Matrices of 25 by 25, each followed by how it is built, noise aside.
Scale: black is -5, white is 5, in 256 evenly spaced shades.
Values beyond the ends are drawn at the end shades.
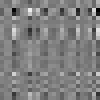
low rank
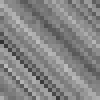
Toeplitz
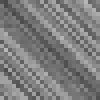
Toeplitz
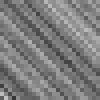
Toeplitz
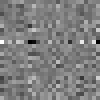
low rank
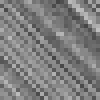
Toeplitz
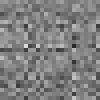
low rank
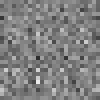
low rank
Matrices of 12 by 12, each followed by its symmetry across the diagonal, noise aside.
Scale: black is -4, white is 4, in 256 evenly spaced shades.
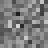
neither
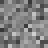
symmetric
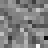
antisymmetric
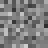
antisymmetric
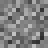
symmetric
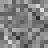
symmetric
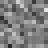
antisymmetric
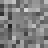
antisymmetric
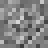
symmetric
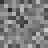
symmetric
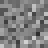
neither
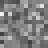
neither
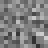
antisymmetric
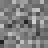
neither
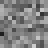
neither
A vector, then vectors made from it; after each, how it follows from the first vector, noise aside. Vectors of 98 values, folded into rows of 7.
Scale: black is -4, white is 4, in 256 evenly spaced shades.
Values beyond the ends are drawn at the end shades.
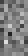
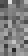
wrapped around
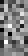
scaled up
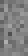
shrunk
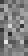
copied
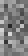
negated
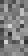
copied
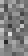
negated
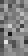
copied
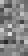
sign-scrambled
